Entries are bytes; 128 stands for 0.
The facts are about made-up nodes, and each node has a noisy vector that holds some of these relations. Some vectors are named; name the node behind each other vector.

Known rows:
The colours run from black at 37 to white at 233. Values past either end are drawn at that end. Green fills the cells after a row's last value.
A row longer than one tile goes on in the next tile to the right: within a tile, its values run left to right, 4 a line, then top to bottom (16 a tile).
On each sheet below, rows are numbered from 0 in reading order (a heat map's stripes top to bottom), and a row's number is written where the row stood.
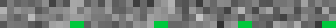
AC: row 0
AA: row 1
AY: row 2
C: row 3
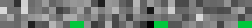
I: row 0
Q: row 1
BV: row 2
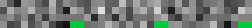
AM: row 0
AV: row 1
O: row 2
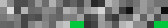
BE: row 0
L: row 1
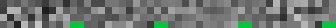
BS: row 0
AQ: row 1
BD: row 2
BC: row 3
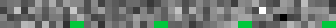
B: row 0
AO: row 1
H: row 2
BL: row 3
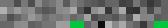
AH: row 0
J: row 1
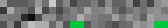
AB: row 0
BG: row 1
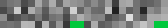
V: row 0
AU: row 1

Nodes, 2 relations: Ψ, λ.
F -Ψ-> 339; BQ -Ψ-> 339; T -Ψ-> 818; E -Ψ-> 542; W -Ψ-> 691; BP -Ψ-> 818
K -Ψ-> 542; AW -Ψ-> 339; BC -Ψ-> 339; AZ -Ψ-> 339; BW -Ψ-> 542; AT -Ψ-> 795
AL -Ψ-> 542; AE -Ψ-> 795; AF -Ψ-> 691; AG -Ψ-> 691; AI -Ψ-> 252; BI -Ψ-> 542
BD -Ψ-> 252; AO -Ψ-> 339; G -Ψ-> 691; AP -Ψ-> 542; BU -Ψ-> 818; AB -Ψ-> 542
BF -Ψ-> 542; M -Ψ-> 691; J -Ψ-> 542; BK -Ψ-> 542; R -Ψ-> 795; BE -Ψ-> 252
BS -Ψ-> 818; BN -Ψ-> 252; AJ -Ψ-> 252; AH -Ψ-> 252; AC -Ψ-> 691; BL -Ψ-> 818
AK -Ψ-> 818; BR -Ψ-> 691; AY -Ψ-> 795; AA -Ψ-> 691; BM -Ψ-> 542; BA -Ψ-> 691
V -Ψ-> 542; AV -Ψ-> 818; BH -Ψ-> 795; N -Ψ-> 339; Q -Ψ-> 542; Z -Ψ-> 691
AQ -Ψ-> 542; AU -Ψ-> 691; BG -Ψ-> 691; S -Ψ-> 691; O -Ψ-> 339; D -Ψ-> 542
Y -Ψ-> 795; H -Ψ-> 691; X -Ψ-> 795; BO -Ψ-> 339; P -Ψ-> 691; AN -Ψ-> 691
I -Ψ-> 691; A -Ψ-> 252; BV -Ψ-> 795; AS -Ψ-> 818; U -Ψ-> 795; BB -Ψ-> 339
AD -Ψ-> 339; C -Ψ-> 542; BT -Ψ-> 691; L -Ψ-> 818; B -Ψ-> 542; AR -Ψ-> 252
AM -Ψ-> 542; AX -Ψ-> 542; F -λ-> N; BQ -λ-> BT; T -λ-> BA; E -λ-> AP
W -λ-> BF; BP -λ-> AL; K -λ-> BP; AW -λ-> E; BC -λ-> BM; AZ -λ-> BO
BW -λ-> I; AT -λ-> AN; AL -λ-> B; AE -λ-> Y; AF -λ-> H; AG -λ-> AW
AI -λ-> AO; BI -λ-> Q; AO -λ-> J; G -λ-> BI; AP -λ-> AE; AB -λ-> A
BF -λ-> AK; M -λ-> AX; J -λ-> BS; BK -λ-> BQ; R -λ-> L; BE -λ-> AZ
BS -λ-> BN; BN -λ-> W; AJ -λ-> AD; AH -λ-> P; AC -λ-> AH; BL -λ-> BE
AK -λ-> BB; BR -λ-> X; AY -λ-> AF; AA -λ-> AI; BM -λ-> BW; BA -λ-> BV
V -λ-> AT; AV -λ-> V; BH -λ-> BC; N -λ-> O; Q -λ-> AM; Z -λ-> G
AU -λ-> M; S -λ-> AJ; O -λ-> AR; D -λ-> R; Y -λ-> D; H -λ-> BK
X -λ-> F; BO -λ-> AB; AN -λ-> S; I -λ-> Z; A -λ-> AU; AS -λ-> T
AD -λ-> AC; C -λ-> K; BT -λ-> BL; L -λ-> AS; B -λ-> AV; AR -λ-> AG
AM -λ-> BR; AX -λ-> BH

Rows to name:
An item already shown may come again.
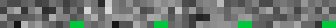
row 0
BF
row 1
Z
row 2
AZ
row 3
AQ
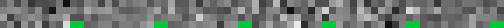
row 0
BN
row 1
BD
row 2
U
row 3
AE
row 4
X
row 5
BB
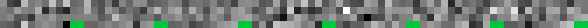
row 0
BW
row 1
AY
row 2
AF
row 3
AX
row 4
BL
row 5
AR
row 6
BT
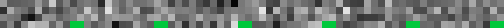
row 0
AB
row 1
G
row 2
W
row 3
BT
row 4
BK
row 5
K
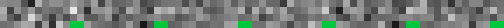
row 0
AT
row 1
F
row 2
AH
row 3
AJ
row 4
N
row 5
AY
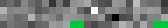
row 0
P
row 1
BL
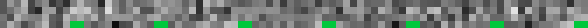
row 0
AG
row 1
G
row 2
A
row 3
AI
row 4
F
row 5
AK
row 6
BT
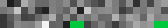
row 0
D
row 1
BA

